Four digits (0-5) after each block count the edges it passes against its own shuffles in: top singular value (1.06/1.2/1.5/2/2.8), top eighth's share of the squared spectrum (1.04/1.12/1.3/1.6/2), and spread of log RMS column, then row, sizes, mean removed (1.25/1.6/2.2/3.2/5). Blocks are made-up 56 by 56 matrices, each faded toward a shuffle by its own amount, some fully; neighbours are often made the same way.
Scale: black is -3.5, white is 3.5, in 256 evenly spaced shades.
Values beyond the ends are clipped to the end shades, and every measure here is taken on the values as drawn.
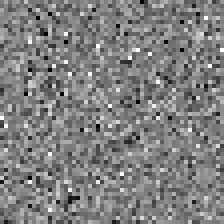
0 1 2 0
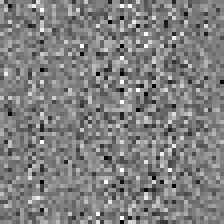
2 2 3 0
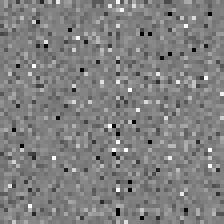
3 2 0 0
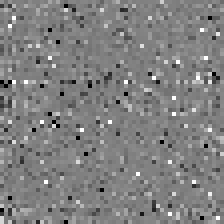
3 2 0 1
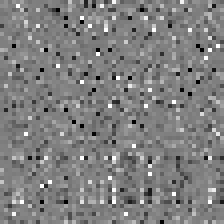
3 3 1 1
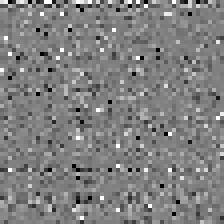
4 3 1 2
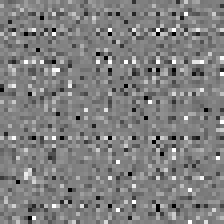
4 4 2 2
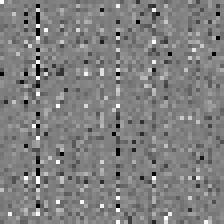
4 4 3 0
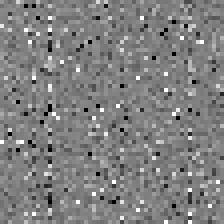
3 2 1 0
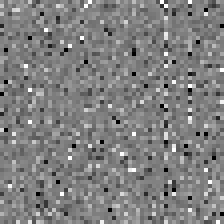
3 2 1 0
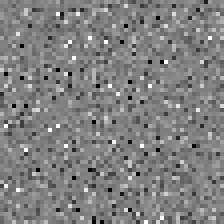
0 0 0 0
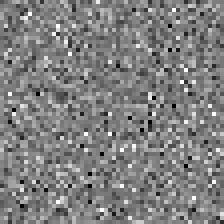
3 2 1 0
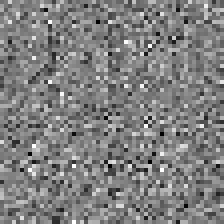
4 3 2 2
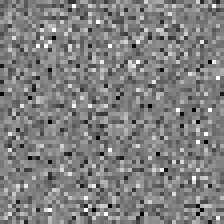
3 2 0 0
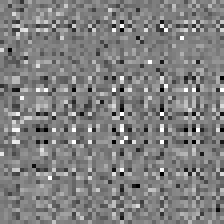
5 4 3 3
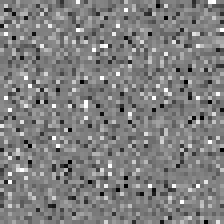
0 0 0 0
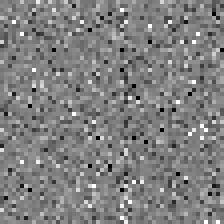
1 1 1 0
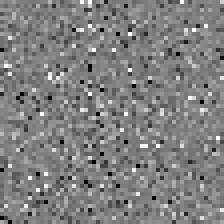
1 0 0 0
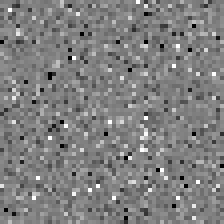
1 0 0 0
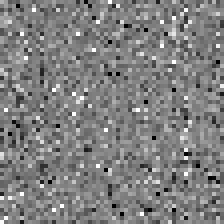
1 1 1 0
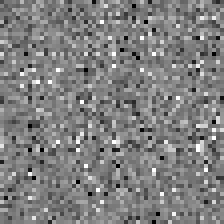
1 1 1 1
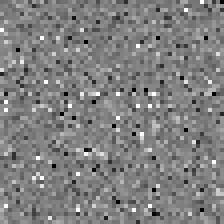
1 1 0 1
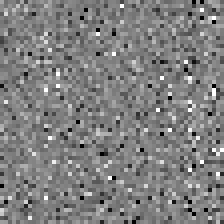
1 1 1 0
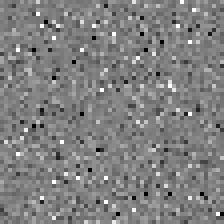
0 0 0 0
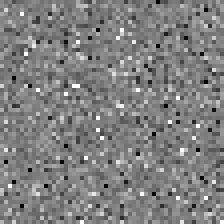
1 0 0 0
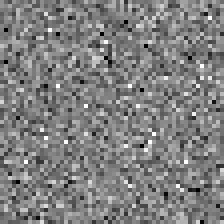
0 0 0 0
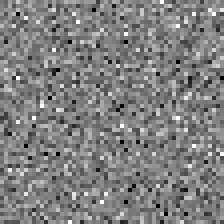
0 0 0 0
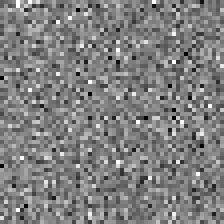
3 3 1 0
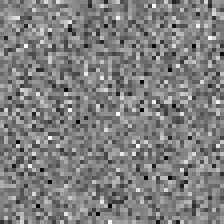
1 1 0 0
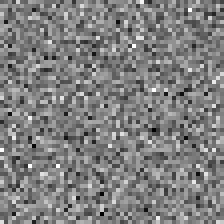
2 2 0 0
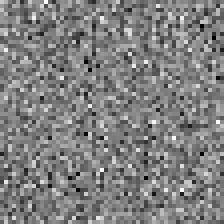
2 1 0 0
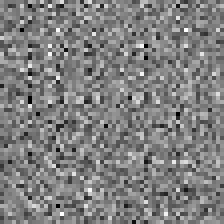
4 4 2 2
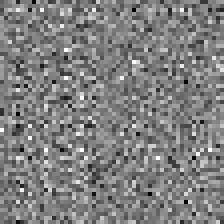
4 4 2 2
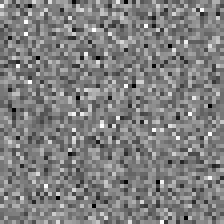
2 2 0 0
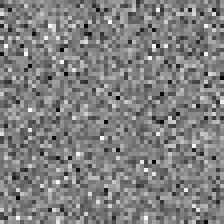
0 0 0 0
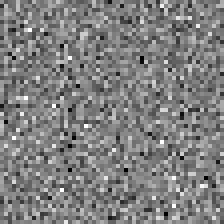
1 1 0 0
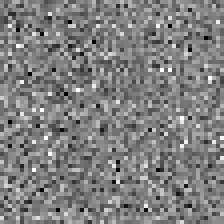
2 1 0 0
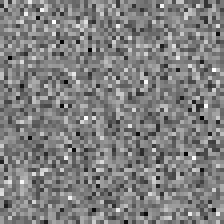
2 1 0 0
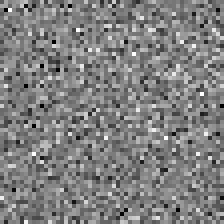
0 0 0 0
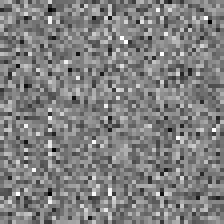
3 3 2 1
